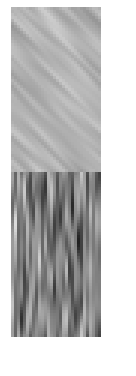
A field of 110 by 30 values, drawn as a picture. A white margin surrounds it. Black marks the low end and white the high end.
It is made of 2 by 1 panels. Panel 1,1: high, slanting down to the right, faint in contrast. Panel 2,1: middling, streaked downward, strong in contrast.
